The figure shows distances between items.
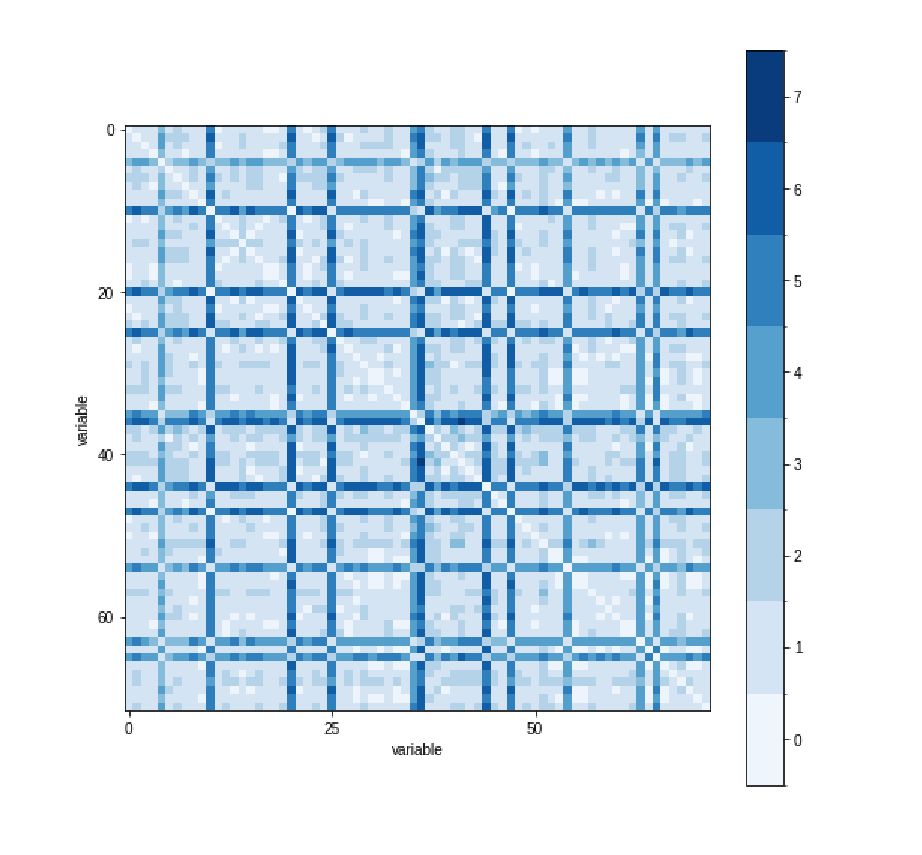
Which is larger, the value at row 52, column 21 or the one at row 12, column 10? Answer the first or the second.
the second
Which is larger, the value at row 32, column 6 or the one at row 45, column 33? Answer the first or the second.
the first
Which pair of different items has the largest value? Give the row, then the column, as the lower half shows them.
41, 36
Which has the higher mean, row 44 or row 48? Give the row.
44
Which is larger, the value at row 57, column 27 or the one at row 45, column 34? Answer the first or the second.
the first
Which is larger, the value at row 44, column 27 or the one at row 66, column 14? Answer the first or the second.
the first
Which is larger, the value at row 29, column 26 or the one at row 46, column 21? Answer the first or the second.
the first
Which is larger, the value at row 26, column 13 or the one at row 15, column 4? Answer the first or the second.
the second
